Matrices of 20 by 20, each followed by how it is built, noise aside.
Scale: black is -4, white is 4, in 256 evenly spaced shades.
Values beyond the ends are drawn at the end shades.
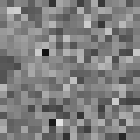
noise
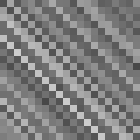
Toeplitz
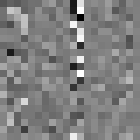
uneven columns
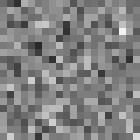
noise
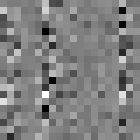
uneven columns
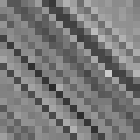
Toeplitz
